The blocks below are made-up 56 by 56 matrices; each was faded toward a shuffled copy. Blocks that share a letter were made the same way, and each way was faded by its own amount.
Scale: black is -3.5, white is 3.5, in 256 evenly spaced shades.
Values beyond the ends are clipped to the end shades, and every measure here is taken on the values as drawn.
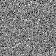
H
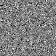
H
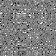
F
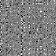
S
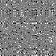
F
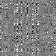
S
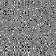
F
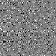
F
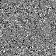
H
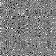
F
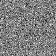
H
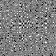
F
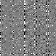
S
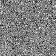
H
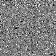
H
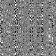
S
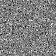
H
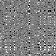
S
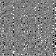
S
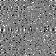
F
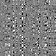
S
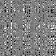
S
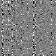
S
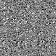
H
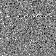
H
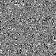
H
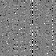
S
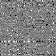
F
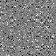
F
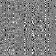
S
